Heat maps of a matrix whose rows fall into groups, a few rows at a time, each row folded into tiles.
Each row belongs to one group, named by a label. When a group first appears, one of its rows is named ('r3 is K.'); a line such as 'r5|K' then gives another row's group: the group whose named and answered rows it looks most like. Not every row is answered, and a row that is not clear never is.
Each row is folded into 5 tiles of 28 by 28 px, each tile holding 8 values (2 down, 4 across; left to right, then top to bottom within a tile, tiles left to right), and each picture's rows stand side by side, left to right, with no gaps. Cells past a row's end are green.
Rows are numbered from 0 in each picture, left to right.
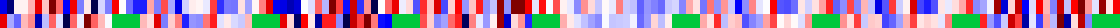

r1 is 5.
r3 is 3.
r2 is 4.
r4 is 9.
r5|5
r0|4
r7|3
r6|5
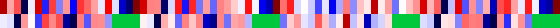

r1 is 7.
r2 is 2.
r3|7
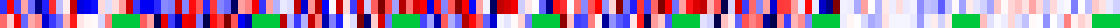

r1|4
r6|9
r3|7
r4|3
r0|5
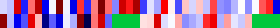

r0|3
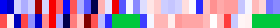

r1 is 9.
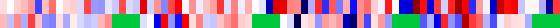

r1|7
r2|7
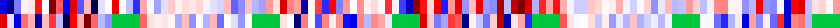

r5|3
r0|4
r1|9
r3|3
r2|7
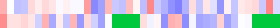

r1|5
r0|9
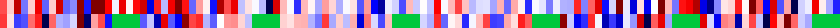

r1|7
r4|3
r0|3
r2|9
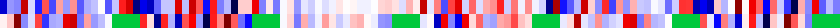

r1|4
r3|7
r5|4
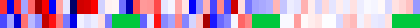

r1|2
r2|5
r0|7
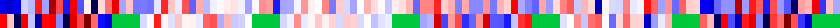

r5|4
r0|4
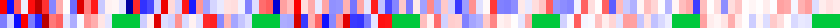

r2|2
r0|7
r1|5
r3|5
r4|5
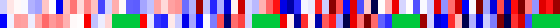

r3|3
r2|4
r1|3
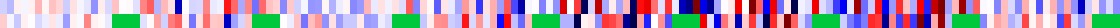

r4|7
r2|5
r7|9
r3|9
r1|2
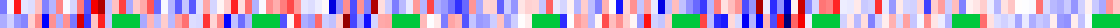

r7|9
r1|2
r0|3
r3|5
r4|9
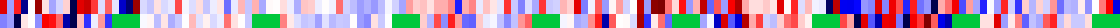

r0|7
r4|3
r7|5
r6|4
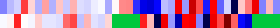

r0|5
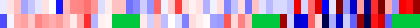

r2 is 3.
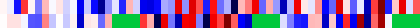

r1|4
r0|9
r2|3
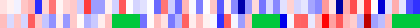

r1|9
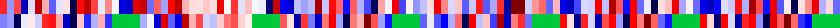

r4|4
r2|4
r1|7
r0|7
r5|4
